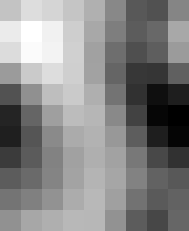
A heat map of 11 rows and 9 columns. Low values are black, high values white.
Lone odd cells: none. Ninth with the highest average: top left. Roughest part: middle left. Calmest part: bottom middle. Ninth with the lowest average: middle right.
